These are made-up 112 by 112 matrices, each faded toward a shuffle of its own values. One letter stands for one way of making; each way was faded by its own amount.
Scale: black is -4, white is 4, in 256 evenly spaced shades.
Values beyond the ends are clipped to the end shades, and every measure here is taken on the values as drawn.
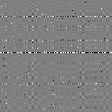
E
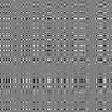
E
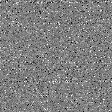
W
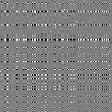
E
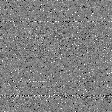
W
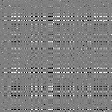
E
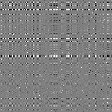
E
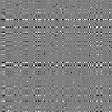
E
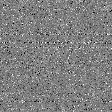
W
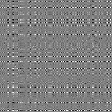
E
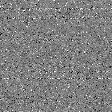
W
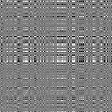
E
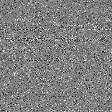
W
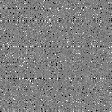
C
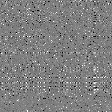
C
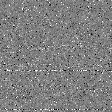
W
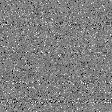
W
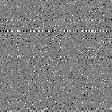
C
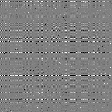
E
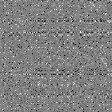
C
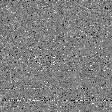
W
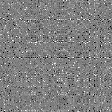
C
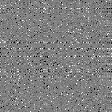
C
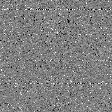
W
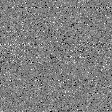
W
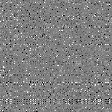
C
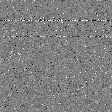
W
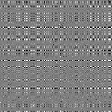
E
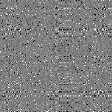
C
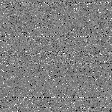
W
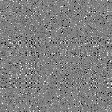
C
